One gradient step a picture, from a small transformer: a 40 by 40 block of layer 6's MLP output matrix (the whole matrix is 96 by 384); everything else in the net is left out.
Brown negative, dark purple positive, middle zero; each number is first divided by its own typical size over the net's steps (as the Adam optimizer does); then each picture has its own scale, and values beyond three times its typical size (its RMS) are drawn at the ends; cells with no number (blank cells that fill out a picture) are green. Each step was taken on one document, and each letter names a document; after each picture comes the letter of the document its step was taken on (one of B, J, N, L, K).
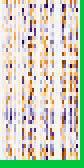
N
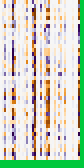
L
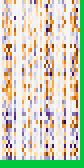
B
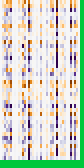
B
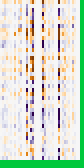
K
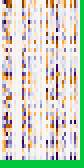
B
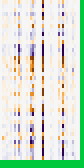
K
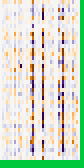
K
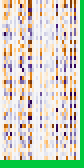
B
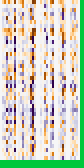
N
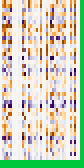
B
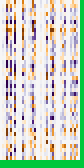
N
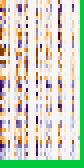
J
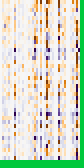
L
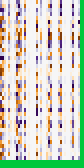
J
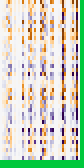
N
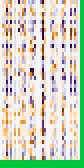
N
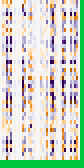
N
